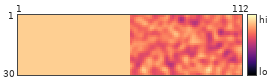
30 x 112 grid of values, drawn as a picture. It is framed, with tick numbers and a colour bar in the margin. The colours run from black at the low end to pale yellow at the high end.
It is made of 1 by 2 panels. Panel 1,1: very high, flat. Panel 1,2: high, blotchy.
